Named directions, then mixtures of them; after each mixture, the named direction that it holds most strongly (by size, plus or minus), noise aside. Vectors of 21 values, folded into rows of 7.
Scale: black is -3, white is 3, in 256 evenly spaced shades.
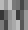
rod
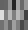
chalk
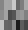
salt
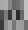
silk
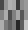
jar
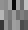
chalk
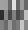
chalk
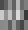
chalk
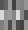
chalk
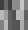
rod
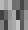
rod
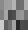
salt
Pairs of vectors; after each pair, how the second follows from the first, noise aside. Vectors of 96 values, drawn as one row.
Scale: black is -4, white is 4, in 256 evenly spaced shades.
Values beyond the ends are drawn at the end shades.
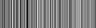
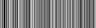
shuffled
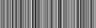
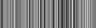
shuffled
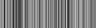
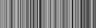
wrapped around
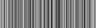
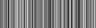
wrapped around
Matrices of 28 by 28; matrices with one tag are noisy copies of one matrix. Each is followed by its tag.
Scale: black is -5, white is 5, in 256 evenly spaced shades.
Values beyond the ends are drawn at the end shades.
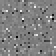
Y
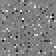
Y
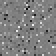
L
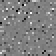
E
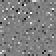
E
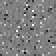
L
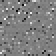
E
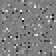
Y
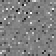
E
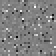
Y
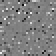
E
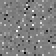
L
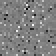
L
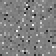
L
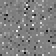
L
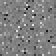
L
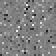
L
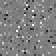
L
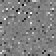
E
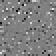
E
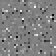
Y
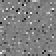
E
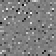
E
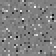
Y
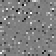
E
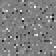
Y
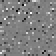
E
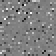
E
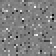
Y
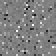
L
